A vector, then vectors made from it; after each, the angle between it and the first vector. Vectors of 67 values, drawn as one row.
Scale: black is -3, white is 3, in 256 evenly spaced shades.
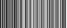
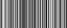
partly opposed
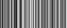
partly aligned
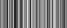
partly aligned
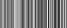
partly opposed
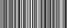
orthogonal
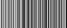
nearly opposite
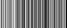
nearly opposite
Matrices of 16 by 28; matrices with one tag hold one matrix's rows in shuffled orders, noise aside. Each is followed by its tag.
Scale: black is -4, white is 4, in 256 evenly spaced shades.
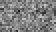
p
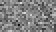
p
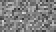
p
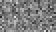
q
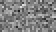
p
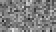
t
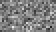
t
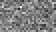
p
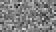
p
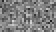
t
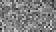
q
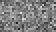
p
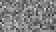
q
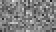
t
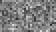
t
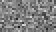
p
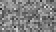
q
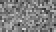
p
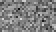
p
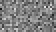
q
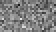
p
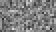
t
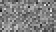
q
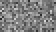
q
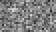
t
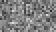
t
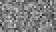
q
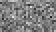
t
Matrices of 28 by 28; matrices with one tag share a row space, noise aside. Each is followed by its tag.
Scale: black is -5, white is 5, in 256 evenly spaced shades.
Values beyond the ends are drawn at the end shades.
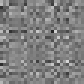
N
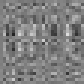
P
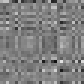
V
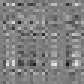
P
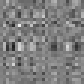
P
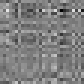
V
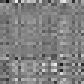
V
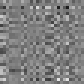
N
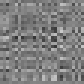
V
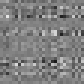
V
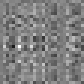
P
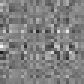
N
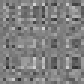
P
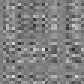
P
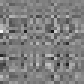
N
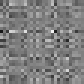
N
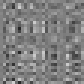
P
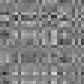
V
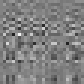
P
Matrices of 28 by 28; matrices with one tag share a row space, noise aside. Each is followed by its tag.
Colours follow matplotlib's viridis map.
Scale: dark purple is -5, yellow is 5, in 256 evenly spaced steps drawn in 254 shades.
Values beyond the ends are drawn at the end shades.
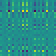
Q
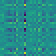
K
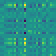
K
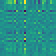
K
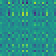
Q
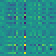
K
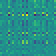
Q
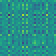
Q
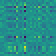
K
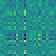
K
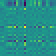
K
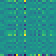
K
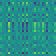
Q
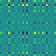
Q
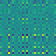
Q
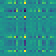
K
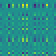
Q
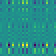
Q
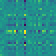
K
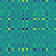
Q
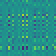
Q
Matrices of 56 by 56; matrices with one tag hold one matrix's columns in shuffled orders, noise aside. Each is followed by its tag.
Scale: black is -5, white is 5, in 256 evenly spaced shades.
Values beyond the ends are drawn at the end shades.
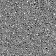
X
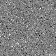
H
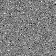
X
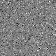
X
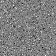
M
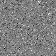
X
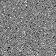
M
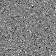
M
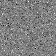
X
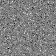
X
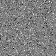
X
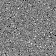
H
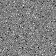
M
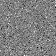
M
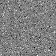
M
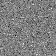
H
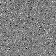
X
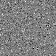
X
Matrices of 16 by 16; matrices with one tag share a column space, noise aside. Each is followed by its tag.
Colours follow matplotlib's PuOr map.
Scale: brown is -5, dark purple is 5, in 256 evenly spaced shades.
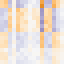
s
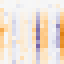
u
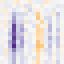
u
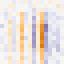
u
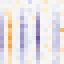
u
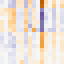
s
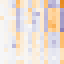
s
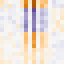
s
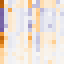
s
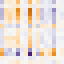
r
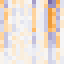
s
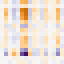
r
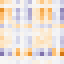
r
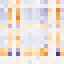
r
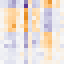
s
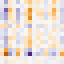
r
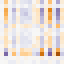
r
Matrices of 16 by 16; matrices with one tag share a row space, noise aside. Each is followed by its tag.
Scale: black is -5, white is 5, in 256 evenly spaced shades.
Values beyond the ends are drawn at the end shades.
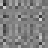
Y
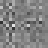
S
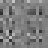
S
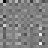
Y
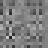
S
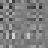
S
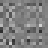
S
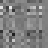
S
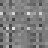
S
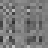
S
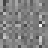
Y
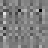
Y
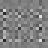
Y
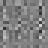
Y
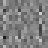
Y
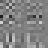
S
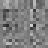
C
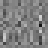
Y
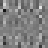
Y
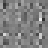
Y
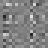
C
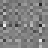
Y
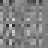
S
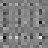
Y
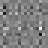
Y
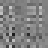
S
